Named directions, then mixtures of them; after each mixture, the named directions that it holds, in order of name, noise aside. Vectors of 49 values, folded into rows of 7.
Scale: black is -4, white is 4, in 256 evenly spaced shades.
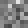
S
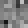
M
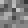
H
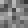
H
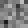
M, S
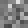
S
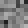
H, M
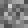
H, M, S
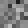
S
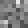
H, M, S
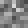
H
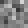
H, M, S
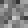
H, M, S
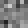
M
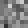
M, S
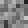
H, M, S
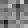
M, S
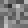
M, S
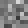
S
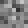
H, M, S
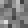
H, M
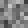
H, M, S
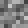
H, M, S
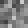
H, M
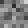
H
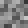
H, S
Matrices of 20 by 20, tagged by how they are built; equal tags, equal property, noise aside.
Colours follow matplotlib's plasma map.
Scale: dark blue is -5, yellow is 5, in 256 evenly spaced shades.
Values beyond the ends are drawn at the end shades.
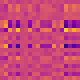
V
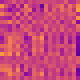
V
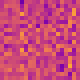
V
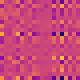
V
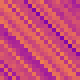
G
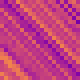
G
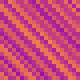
G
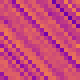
G
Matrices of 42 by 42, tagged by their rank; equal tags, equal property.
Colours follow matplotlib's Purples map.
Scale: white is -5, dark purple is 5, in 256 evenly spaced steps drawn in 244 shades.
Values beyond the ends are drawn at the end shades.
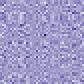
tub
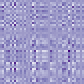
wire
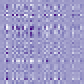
wire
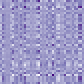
wire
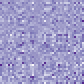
tub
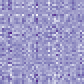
tub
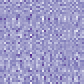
tub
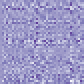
tub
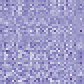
tub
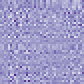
tub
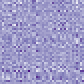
tub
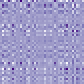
wire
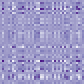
wire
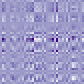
wire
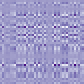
wire
